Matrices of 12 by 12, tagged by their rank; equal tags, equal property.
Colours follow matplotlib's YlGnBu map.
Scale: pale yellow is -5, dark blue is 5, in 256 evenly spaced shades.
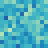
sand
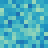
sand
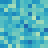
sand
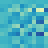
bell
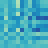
bell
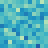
sand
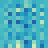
bell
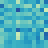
bell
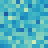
sand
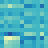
bell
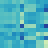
bell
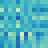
bell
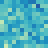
sand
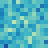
sand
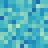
sand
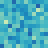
sand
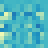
bell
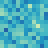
sand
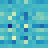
bell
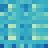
bell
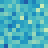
sand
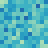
sand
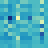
bell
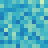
sand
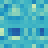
bell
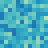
sand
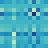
bell
